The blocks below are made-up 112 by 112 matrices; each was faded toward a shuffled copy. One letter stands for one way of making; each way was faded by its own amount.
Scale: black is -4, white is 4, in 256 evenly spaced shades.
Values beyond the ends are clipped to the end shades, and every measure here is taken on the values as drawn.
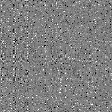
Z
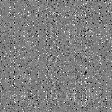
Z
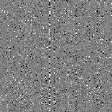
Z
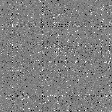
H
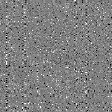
Z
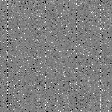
Z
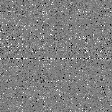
H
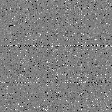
H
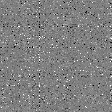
H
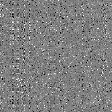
Z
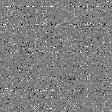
H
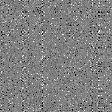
Z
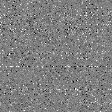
H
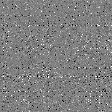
H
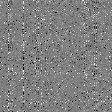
Z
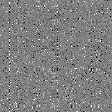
Z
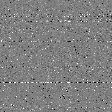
H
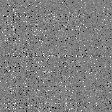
H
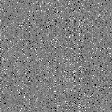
Z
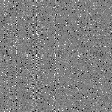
Z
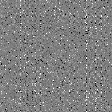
Z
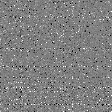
H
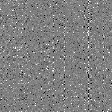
Z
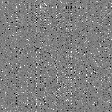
Z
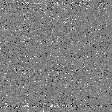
H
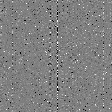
Z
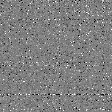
H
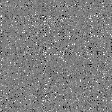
H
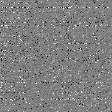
H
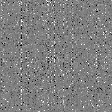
Z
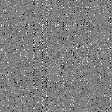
Z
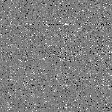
H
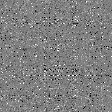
H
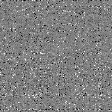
H
